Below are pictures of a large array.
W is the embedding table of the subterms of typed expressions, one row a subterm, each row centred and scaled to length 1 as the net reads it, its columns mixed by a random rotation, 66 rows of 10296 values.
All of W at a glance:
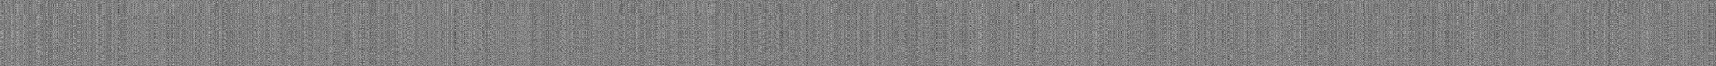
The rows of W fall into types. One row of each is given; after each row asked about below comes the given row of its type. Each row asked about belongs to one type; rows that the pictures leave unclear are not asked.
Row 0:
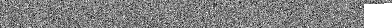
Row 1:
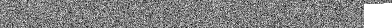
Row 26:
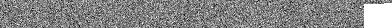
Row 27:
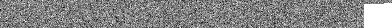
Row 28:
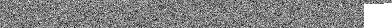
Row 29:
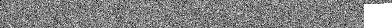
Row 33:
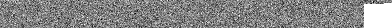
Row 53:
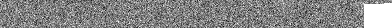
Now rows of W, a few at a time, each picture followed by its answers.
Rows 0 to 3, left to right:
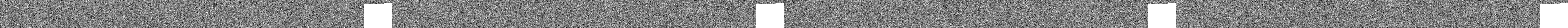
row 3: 1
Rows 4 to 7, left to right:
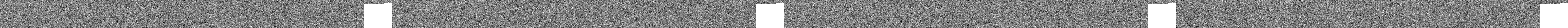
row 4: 27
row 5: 0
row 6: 27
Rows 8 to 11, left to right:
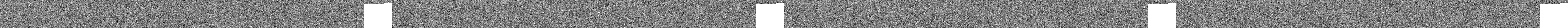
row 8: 27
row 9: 0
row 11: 0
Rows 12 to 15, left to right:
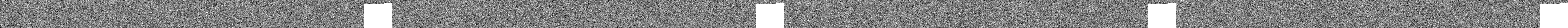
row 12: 0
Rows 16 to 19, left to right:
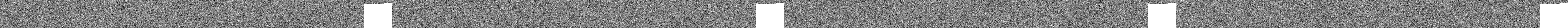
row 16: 29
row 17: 1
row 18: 53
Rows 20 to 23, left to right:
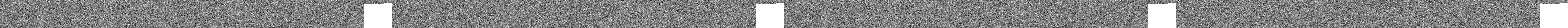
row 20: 29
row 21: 26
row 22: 29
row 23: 28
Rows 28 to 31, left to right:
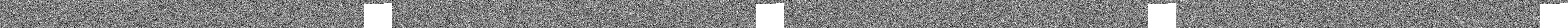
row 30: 26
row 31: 33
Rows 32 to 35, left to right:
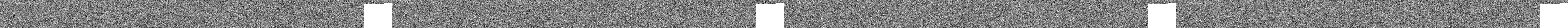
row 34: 26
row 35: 27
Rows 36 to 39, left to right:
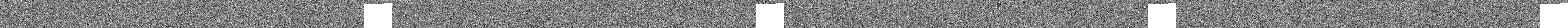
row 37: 33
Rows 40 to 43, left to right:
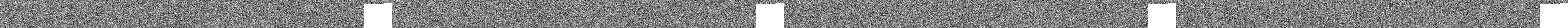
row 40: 26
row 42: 26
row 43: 0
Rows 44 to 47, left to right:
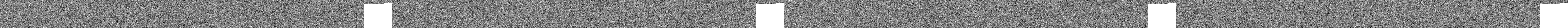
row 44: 27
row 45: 53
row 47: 1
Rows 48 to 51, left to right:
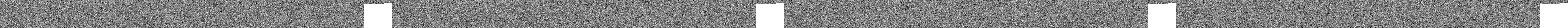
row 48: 0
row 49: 28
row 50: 29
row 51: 1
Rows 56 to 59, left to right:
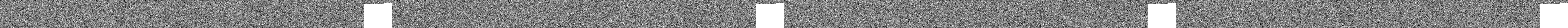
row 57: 26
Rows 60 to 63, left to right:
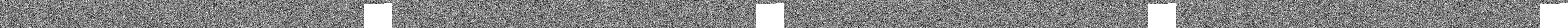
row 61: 1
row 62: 28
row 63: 26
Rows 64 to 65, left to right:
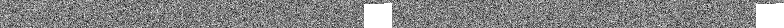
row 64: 0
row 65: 53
